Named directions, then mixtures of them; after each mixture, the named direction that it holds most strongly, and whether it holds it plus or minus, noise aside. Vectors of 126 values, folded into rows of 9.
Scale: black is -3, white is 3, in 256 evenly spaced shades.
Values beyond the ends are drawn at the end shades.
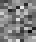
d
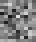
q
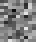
q, plus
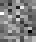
d, plus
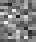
q, minus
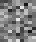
d, plus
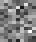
d, minus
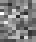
q, minus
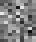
d, plus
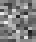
q, minus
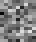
d, minus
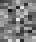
d, plus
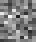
q, minus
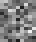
d, minus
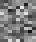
d, plus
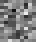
q, plus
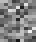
d, minus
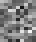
d, minus
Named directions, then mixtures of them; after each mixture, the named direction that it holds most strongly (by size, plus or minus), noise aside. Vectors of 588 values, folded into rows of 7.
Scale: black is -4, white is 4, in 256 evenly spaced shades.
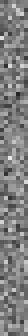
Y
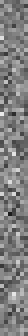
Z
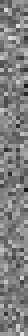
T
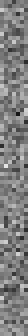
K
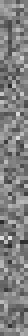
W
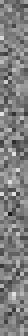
Z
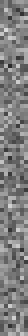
T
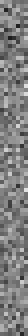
T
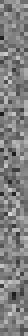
Z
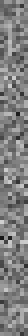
W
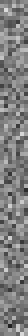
W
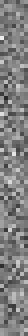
Z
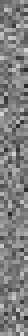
T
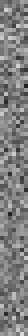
T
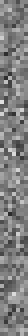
Z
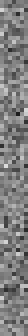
K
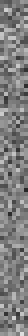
T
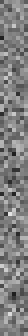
Z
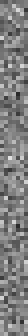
Y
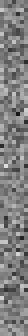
K
